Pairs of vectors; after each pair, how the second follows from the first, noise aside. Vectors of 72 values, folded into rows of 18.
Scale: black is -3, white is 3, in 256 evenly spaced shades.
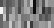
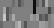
partly zeroed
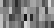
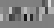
partly zeroed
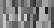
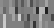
partly zeroed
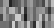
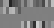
partly zeroed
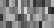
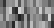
shuffled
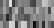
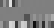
partly zeroed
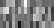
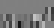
partly zeroed
